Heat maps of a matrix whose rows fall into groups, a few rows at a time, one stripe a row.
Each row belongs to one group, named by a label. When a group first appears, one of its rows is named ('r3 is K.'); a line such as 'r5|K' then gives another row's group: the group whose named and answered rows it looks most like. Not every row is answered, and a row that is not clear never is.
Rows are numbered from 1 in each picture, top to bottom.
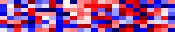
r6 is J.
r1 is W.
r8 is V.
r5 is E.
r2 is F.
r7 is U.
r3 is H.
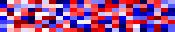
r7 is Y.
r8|Y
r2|H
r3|E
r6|J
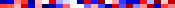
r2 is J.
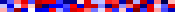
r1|U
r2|J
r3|F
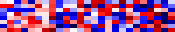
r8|F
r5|W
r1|E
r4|U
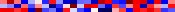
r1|U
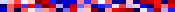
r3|H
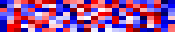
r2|U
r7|U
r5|Y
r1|Y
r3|F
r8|F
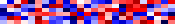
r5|U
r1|J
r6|U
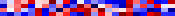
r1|W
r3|E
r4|V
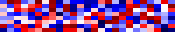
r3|W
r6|H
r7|J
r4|E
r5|V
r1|U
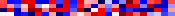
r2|W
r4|E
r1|W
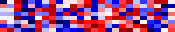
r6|E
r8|E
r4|W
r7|E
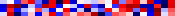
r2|F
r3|H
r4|H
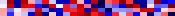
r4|E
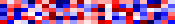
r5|W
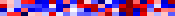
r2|E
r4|U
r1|W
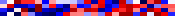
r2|E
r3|J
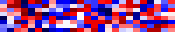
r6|F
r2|F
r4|J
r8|J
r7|H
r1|U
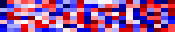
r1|W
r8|H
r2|U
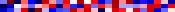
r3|J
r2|V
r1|H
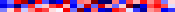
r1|J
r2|V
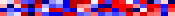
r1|E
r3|V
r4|J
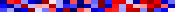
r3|W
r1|V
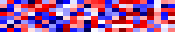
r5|J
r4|W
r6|H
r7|J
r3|V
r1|E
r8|H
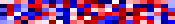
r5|E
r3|E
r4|F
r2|Y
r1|J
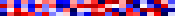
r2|E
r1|H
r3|U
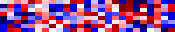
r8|F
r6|V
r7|Y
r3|H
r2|H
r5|V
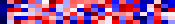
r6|Y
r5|Y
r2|V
